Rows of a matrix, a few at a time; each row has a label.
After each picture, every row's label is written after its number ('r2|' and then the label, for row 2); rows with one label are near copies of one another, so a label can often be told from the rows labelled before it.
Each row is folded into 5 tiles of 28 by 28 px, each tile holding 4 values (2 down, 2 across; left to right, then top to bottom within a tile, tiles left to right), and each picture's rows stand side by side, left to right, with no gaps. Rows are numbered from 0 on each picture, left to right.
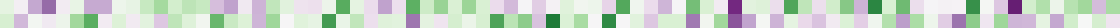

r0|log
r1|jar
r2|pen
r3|jar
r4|pen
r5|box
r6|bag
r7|box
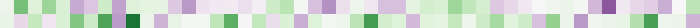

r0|jar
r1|log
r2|log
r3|jar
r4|log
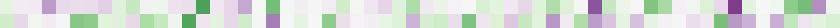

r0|log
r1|pen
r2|pen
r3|pen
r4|box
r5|box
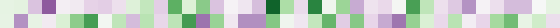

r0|log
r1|bag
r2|bag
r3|log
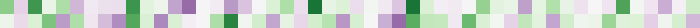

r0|bag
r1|log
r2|bag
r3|pen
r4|pen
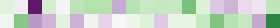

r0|box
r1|jar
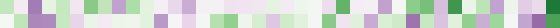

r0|box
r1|log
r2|pen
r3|bag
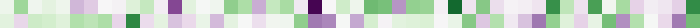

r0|jar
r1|box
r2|box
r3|bag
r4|bag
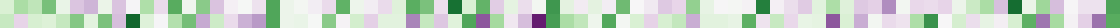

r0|jar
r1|bag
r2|pen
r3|bag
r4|pen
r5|pen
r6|log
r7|bag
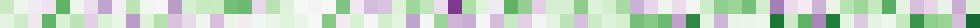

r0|pen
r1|box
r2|pen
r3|box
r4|jar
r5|jar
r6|jar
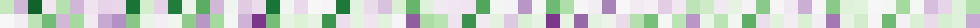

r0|bag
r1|bag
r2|pen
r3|pen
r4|log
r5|pen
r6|pen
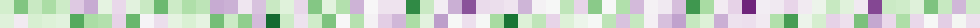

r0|jar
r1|jar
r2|bag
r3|log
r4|bag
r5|log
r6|box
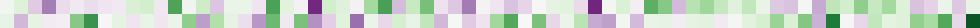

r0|log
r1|bag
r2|box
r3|log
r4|box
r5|jar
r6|jar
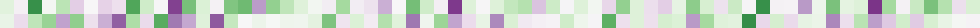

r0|bag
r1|box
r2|pen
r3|box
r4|pen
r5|pen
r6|box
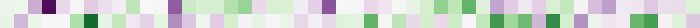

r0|log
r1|box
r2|log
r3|jar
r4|log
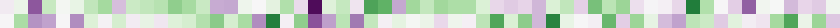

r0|box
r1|jar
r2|box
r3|jar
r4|bag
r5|log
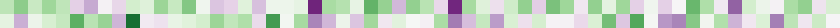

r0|jar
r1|jar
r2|box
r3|box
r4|bag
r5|box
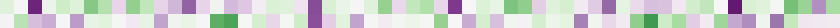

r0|box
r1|log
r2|box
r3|box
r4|log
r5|box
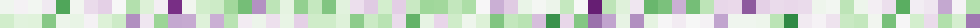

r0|pen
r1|box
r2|jar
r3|jar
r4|box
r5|log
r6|pen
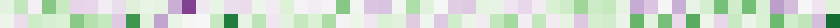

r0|jar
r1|log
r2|pen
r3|log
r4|jar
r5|jar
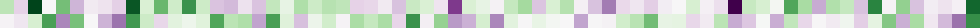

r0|bag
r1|jar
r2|jar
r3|box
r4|log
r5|box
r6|bag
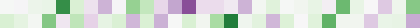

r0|pen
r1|log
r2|pen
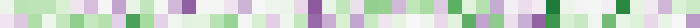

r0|jar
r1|log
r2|box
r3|bag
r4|pen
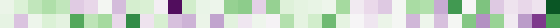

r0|jar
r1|box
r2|pen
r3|bag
